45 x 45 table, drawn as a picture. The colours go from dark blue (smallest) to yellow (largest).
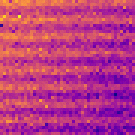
The halves do not mirror each other. The ninth with the highest average is the top left. Stripes running across repeat 8 times from top to bottom. No single row or column stands out from its neighbours. Values rise toward the top left.
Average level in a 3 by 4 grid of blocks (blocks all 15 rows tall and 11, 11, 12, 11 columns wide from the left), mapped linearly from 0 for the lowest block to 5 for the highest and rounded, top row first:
5432
4321
3210
